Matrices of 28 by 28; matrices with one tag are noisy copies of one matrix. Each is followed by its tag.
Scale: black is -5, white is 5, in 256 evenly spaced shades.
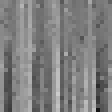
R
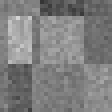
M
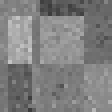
M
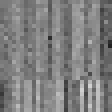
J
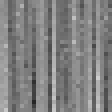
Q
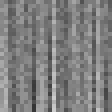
Q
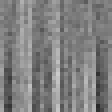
R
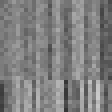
J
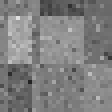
M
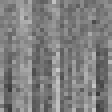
R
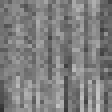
J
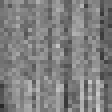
J
